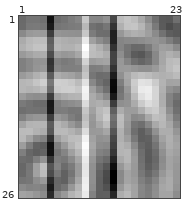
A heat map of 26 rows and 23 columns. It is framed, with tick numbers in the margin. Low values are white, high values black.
Concentric rings centre on the bottom left. No overall slope runs across the table. The ninth with the lowest average is the middle right. Columns 5, 10 and 14 stand out from the rest.
